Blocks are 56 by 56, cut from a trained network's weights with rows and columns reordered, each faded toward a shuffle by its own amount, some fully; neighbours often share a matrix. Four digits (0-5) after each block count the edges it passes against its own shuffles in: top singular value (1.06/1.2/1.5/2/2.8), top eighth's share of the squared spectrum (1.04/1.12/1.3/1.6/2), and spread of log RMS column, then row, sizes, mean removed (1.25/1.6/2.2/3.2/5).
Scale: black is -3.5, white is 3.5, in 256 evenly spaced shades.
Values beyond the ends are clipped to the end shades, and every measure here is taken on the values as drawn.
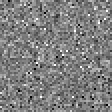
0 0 0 0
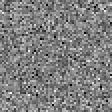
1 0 0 0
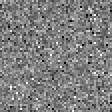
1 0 0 0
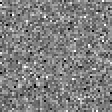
1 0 0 0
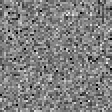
1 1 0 0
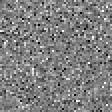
0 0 0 0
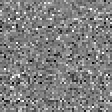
3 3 0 2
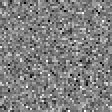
1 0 0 0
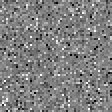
0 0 0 0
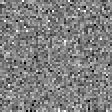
1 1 0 0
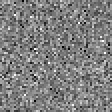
2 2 0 1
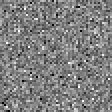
0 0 0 0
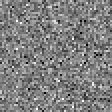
2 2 0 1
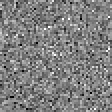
1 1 0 0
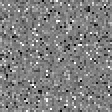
0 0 0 0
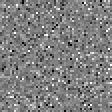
2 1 0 0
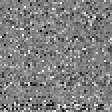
3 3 0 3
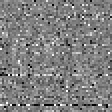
4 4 0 3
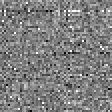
3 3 1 2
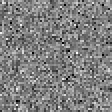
2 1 0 0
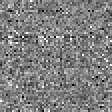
4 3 1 2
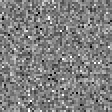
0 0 0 0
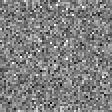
1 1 0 0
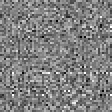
3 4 1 2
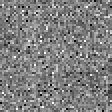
2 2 0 1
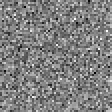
1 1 0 0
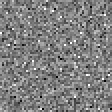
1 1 0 0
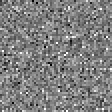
1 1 0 1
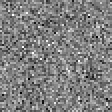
1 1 0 0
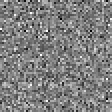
2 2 1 1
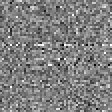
3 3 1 2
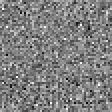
1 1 0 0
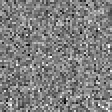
2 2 0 1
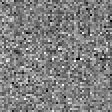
2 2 0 1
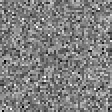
1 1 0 0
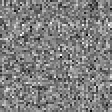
2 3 1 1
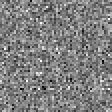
2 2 1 1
